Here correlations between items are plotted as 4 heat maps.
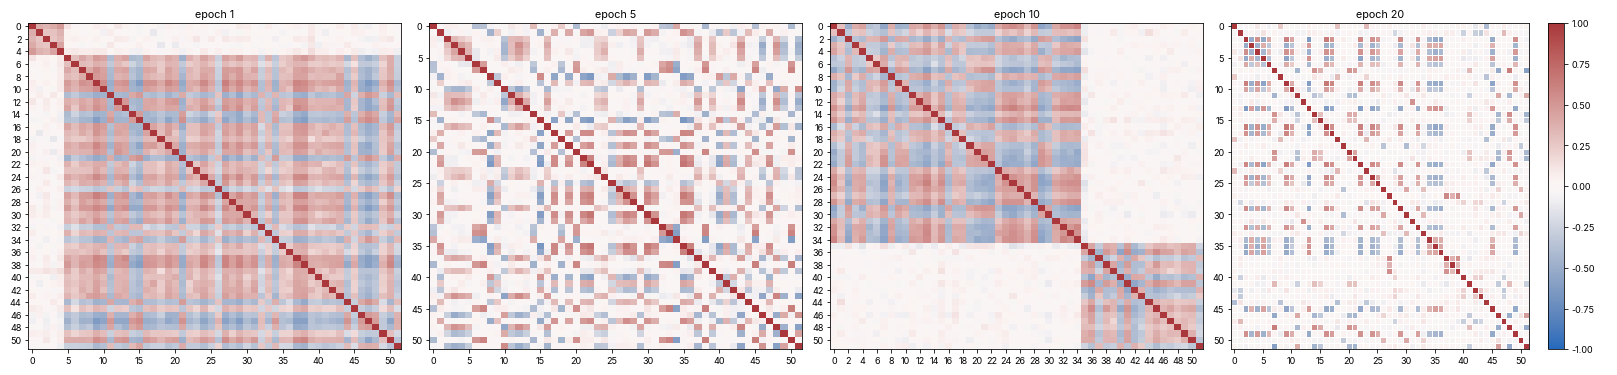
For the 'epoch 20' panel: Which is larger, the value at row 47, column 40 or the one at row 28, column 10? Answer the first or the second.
the second
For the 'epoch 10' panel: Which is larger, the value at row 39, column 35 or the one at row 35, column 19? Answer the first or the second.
the first
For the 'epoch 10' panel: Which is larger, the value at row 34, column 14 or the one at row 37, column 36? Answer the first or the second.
the first
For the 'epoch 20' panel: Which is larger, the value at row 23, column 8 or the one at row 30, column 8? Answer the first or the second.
the first
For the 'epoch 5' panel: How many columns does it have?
52
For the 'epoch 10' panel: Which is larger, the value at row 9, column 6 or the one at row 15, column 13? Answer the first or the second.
the second
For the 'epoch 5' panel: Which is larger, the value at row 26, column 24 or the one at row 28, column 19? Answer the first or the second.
the second
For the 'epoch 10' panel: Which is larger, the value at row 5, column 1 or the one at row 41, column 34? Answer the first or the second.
the second
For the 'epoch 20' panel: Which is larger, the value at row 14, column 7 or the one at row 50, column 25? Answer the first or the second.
the first
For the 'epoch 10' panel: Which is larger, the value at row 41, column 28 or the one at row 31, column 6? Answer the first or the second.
the first
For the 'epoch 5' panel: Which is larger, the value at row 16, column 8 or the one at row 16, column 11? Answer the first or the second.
the second
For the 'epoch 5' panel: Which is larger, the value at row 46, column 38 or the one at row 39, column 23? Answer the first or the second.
the second
